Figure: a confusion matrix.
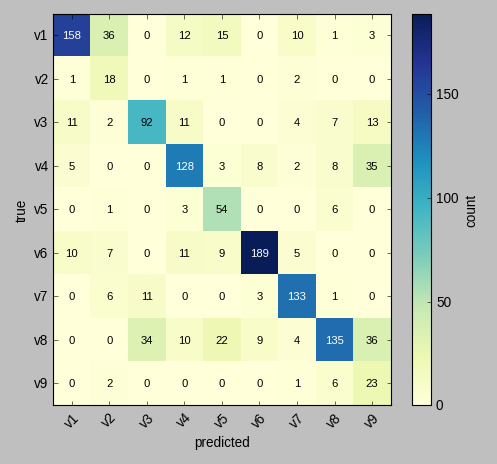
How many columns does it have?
9
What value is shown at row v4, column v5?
3
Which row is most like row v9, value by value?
v2
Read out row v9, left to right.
0 2 0 0 0 0 1 6 23
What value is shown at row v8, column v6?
9
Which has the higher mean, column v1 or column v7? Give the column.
v1
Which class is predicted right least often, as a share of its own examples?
v8
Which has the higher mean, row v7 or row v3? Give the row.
v7
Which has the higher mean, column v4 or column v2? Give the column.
v4
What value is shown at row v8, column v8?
135
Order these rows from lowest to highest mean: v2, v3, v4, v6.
v2, v3, v4, v6
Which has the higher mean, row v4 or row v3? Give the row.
v4
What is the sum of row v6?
231
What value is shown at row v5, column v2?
1
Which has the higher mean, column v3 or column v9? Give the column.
v3
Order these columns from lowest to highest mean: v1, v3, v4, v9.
v9, v3, v4, v1
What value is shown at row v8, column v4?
10
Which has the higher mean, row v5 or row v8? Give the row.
v8
